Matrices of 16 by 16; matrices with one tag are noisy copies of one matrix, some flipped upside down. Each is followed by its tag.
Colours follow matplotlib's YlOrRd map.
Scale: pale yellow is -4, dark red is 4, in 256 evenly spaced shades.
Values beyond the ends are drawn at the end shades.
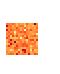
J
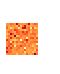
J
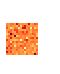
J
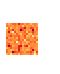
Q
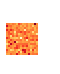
J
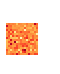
J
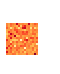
J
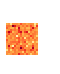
Q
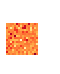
J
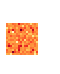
Q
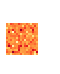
Q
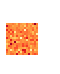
J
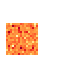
Q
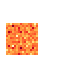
Q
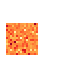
J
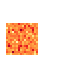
Q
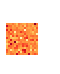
J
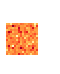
Q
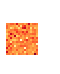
J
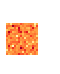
Q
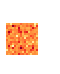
Q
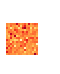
J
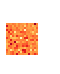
J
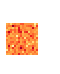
Q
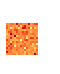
J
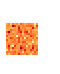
Q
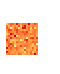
J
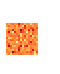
Q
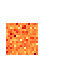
J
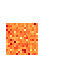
J
